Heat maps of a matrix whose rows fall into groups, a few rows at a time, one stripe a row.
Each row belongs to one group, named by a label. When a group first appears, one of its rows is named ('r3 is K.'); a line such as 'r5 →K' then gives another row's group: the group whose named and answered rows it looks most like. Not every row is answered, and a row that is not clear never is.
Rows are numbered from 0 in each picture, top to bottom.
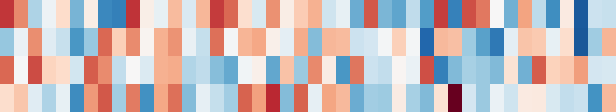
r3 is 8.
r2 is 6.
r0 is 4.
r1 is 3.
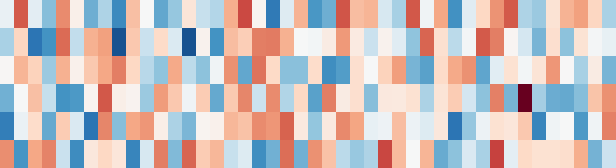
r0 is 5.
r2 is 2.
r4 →3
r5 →6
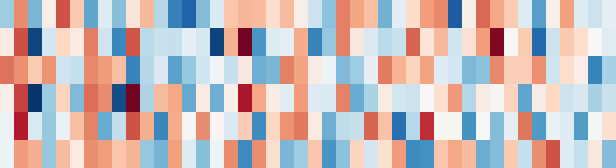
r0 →5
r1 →5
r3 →8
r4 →4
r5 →2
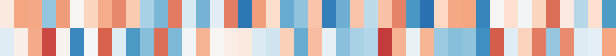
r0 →2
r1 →6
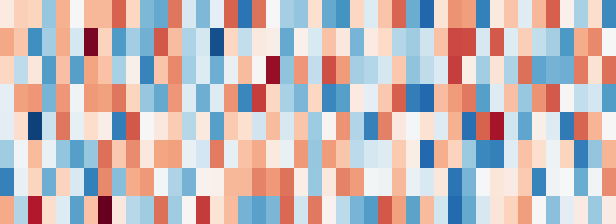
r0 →2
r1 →8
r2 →8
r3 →2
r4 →8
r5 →3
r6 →3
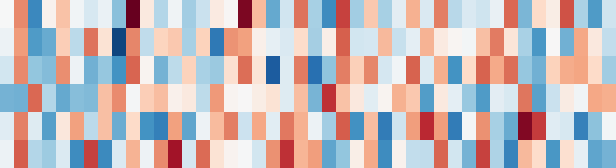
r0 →5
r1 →8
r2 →5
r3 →3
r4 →4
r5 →4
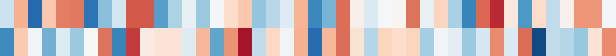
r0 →5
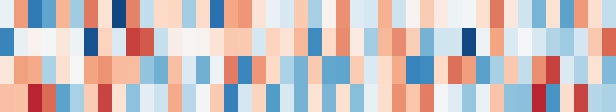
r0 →8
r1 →3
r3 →6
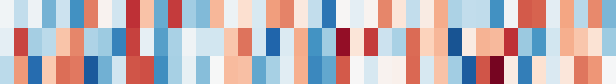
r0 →4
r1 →5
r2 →5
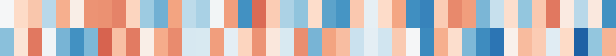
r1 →3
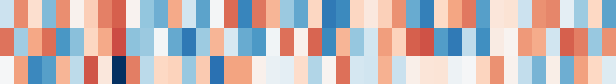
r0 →2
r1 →6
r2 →8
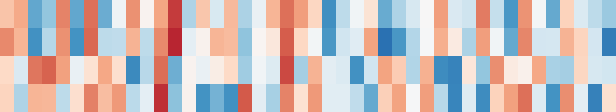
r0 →4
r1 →4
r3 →6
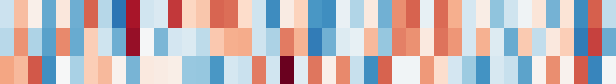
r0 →4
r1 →4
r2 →6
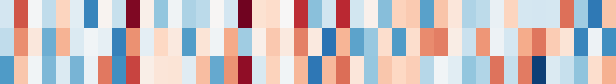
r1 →4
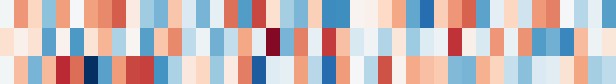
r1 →8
